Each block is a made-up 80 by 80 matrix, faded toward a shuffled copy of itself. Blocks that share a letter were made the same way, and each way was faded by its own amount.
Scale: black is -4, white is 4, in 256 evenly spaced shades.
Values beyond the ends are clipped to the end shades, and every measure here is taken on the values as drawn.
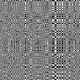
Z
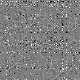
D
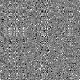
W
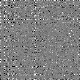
D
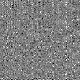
W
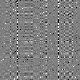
Z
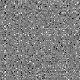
W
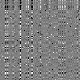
Z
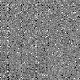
W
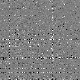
D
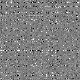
D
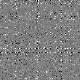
D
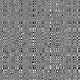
Z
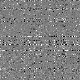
D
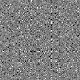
W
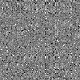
W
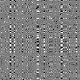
Z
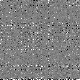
D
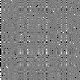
Z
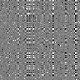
Z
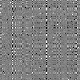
Z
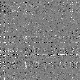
D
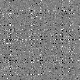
D
